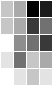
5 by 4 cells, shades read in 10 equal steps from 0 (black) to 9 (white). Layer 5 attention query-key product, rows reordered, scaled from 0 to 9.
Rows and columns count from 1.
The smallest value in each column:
7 4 0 1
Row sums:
14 19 20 25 32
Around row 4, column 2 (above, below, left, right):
5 8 8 7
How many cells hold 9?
2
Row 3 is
9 5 4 2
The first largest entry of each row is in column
1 1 1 1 1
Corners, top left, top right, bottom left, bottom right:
7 1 9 8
